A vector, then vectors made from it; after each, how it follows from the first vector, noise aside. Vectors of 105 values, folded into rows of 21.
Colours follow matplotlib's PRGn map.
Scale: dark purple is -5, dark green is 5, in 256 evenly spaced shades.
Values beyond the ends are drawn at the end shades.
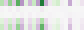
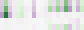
wrapped around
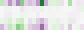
sign-scrambled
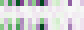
scaled up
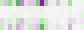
sign-scrambled
